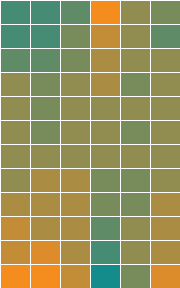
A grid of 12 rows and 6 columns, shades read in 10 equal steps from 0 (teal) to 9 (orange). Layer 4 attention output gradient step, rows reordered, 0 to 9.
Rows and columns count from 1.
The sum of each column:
61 59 62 56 55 63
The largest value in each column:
9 9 7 9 5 8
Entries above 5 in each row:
1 1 1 1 0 0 0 2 4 4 4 4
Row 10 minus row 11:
0 -2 0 1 0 0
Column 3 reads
3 4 4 5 5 5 5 6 6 6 6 7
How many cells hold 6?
13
